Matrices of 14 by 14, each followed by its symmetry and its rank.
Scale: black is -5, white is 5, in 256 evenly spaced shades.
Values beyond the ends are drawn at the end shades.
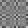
symmetric, rank one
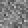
neither, full rank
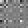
symmetric, rank two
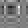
neither, rank one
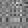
neither, rank two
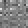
neither, rank three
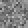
neither, full rank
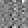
neither, rank three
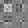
symmetric, rank two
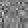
neither, rank three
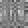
neither, rank two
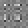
symmetric, rank two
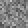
neither, full rank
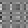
neither, rank one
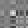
symmetric, rank one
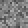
neither, full rank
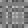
symmetric, rank one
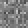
neither, rank three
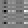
neither, rank one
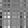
neither, rank one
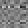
neither, rank two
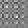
symmetric, rank two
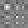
symmetric, rank two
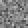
neither, full rank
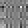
neither, rank two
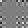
symmetric, rank one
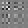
symmetric, rank one
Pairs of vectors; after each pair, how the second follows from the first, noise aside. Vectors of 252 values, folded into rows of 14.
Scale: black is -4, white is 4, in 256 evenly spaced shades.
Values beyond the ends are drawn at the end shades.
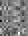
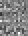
sign-scrambled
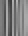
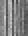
negated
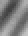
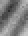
copied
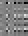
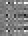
negated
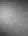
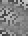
sign-scrambled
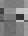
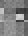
negated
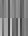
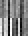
scaled up
